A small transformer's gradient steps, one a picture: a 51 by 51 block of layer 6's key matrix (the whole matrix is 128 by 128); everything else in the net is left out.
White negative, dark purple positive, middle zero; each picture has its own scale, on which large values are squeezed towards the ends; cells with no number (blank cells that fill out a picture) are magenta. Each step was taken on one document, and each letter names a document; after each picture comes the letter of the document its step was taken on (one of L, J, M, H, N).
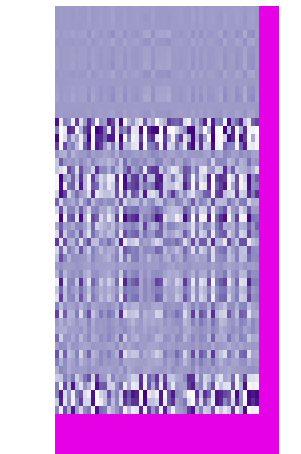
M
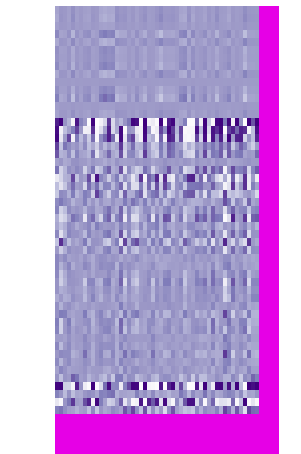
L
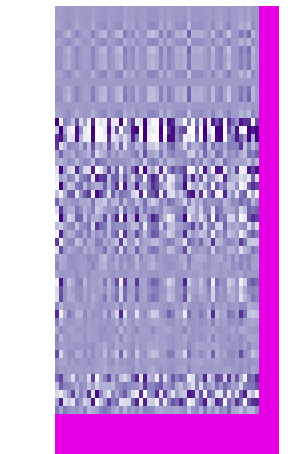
L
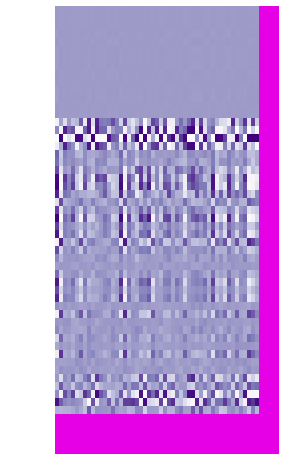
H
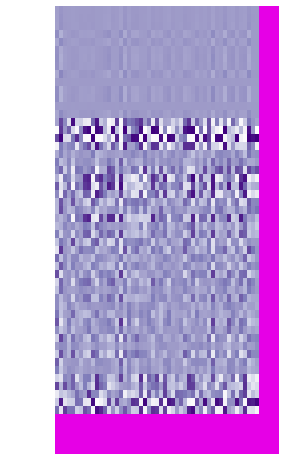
M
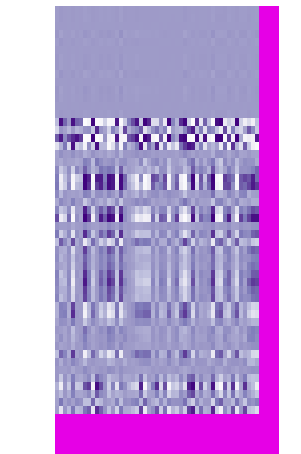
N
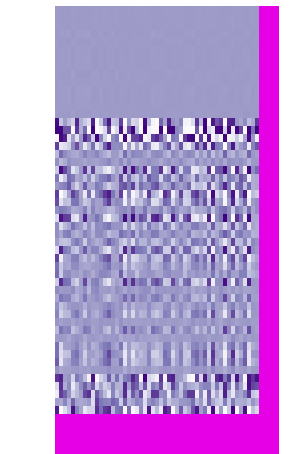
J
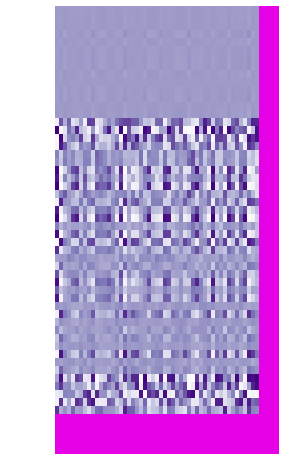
H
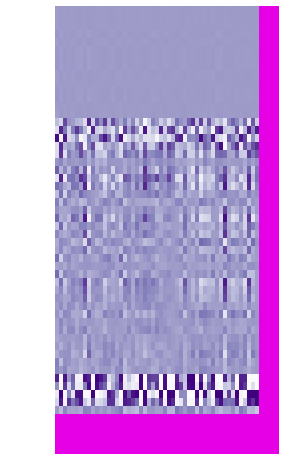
H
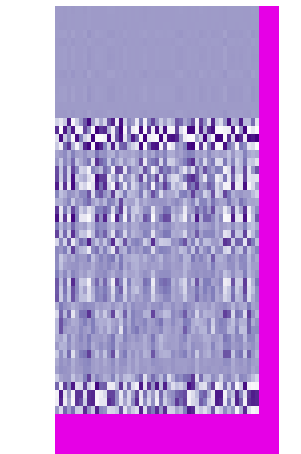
M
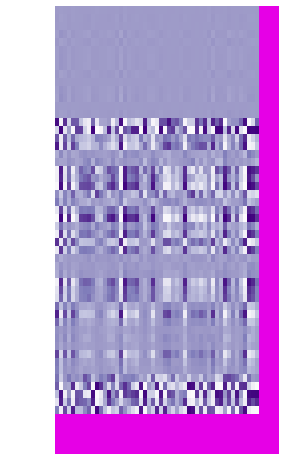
J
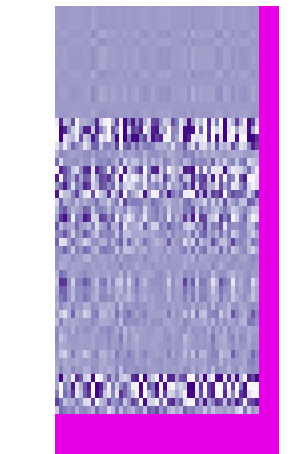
M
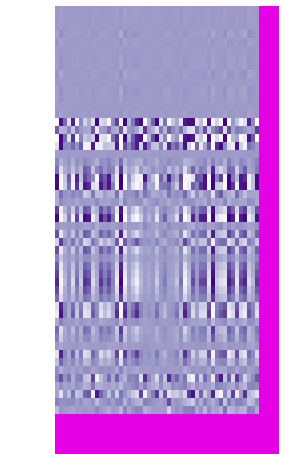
N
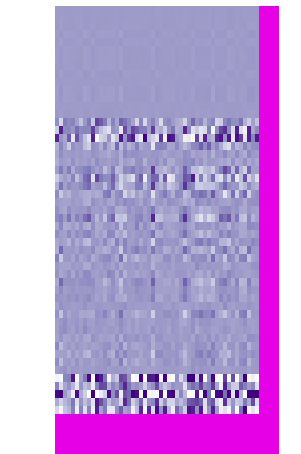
L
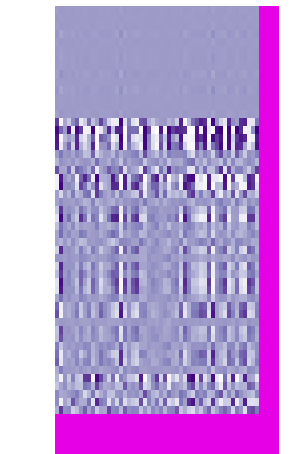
N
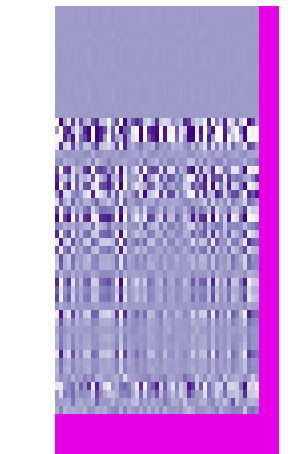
L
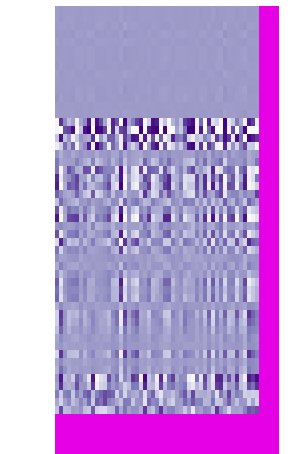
L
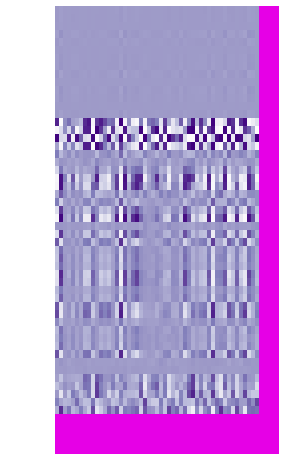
N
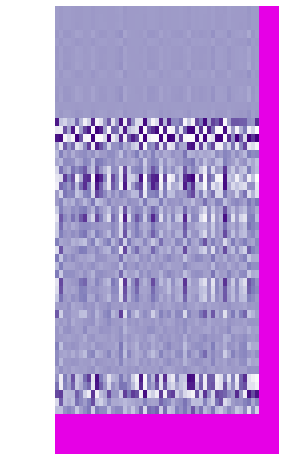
H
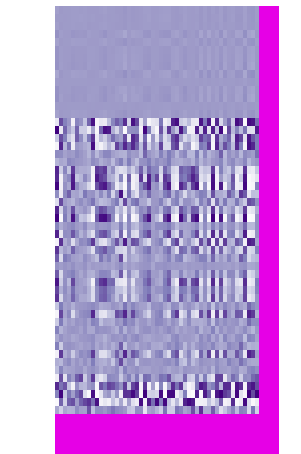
M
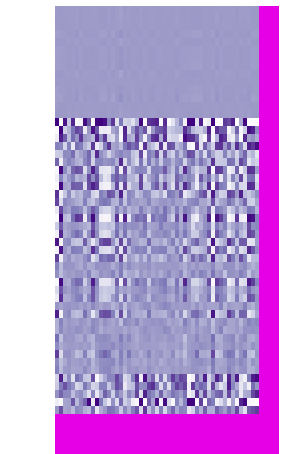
H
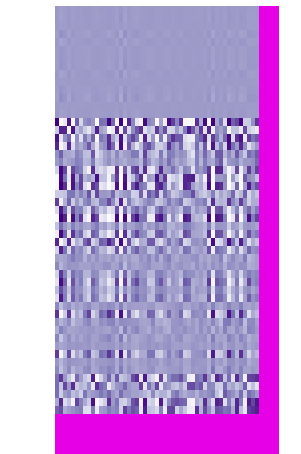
M
